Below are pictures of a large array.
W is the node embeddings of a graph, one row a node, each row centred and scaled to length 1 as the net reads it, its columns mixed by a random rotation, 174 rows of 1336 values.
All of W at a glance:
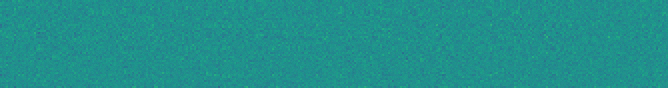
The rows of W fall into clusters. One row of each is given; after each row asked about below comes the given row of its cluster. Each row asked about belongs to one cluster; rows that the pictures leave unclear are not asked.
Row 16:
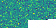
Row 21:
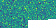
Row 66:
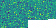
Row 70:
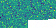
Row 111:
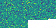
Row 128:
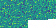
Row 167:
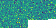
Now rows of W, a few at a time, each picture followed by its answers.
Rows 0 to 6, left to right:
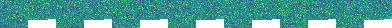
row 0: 21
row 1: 167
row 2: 70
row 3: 167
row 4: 16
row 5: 111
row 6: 167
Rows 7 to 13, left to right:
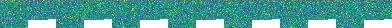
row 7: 70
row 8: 21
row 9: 70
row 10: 111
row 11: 128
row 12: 70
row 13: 16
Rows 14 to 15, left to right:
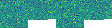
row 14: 167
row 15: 167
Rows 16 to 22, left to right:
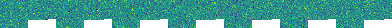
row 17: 70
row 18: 70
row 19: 21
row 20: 21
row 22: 16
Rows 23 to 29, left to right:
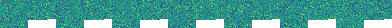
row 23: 66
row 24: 16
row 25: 16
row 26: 21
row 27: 66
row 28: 21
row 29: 111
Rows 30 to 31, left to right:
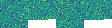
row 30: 21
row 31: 128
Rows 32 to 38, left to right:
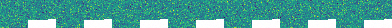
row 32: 167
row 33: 66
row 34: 111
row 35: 128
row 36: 70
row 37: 70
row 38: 111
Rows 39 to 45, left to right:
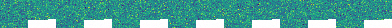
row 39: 66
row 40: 21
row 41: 111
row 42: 16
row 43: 111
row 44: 16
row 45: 128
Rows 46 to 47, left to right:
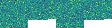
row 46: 167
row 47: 66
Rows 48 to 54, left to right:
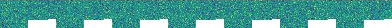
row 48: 111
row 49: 167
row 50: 167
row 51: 167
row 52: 16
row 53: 66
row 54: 167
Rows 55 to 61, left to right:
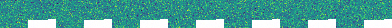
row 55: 167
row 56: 111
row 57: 70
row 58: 70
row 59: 66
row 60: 128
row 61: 21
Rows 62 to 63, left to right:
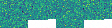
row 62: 128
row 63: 16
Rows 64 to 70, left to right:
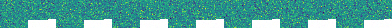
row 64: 111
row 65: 111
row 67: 66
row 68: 70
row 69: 167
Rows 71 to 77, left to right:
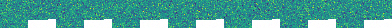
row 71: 111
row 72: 66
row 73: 66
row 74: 66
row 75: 70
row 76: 21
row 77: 66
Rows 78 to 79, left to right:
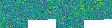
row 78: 167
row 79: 21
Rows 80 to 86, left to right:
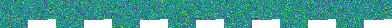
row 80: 167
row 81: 128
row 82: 128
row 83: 66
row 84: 66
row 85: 111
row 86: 167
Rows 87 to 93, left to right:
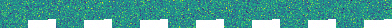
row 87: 111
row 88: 21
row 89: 16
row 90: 70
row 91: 128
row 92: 16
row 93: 167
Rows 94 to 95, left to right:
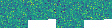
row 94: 16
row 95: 66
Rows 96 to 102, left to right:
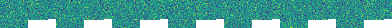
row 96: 16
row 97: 167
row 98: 128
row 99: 16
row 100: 167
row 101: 70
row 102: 16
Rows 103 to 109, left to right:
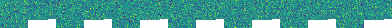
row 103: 111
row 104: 66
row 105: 21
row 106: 66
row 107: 70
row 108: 70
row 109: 16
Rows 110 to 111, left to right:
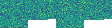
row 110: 128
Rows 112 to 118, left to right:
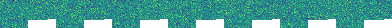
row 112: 21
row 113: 111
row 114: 21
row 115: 167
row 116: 111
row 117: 66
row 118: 111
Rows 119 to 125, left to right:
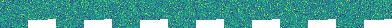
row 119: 21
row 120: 128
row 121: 16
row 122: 16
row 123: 66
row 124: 111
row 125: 128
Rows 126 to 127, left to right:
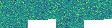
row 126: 167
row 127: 21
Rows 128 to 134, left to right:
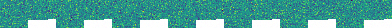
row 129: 70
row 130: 66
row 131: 16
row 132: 16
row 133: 111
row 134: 167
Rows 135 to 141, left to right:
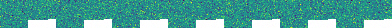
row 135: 128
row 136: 21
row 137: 66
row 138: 167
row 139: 128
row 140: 70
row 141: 167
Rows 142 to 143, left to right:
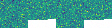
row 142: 21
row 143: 66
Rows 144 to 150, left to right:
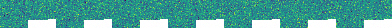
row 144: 128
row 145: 21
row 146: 21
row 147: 16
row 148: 16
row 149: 167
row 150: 167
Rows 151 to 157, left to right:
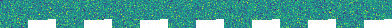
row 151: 167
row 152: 16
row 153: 128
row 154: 66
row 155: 167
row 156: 167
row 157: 66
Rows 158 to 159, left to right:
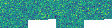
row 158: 128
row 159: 111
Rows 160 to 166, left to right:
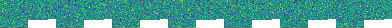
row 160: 128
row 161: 21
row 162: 70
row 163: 70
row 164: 21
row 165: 128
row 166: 66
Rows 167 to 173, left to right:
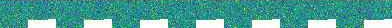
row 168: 167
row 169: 128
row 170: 16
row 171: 70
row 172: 66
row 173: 128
